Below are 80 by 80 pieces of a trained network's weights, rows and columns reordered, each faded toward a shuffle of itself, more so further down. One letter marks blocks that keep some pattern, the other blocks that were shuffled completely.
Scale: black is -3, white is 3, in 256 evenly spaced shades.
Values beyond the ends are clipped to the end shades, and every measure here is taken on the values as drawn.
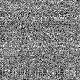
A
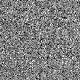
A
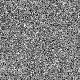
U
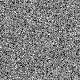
U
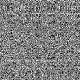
A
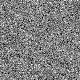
U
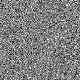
A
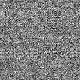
A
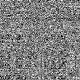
A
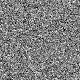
U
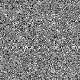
A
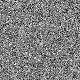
U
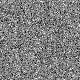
U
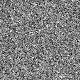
U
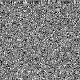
A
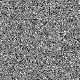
A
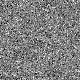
U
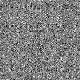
A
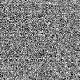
A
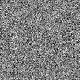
A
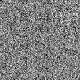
A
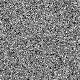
U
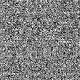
A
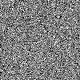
U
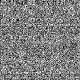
A
